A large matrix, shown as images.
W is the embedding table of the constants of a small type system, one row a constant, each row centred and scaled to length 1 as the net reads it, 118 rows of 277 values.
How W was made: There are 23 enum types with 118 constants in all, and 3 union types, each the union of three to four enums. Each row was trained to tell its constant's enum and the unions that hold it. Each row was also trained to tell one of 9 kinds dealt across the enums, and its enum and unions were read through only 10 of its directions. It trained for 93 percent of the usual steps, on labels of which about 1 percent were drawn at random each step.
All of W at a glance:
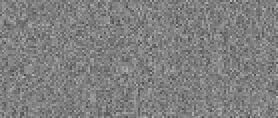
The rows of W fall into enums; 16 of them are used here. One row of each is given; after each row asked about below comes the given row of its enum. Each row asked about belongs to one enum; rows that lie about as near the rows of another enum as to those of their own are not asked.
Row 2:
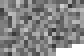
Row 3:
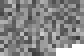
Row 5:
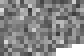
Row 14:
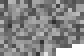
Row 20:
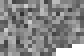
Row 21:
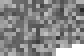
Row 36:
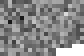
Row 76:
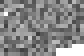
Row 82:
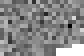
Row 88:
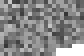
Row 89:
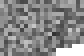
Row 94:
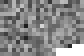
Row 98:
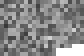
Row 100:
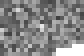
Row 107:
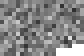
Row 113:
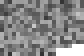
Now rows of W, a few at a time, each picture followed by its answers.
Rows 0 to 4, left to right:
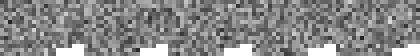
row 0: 36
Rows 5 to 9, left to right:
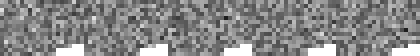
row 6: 5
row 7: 100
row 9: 20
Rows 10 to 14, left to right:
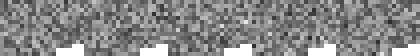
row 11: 107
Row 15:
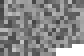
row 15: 3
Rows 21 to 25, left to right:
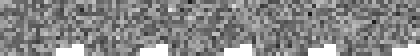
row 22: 82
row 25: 88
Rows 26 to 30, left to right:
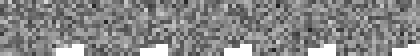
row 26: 88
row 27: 89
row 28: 107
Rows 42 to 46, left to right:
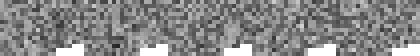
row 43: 107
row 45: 98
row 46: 3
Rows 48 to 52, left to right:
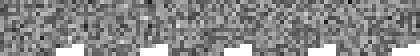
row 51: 5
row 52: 98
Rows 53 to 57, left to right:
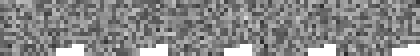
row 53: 5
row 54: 3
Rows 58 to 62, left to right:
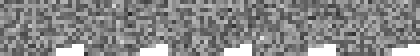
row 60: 82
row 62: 89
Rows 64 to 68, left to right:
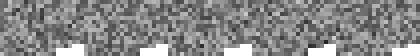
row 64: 88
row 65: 89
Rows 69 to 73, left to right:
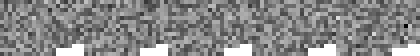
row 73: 88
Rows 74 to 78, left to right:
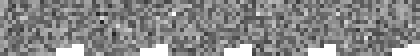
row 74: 21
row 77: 3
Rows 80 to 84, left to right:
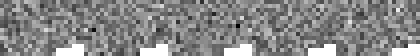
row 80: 100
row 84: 20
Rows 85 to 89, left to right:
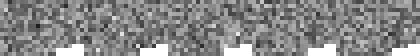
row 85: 21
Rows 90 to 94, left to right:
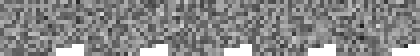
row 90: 89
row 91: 76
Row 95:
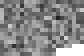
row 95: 20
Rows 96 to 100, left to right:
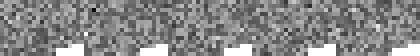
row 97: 20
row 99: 3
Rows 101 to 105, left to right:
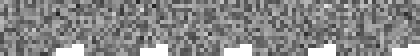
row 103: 89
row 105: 107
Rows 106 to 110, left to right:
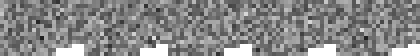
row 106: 21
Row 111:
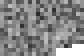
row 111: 107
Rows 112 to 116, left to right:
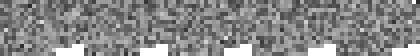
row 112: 14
